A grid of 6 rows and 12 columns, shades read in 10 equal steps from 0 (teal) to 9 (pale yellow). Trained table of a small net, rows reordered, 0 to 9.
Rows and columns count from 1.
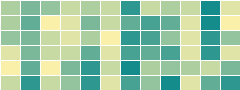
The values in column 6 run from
7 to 9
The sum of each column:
41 19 44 39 21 46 9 25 21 45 12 35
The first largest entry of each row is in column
12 3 6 1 1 6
